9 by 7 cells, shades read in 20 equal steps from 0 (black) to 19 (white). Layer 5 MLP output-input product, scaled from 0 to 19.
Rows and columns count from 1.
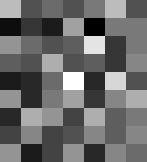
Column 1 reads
14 1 11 7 2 11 3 5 11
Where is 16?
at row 5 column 6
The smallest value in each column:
1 2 2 5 0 4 6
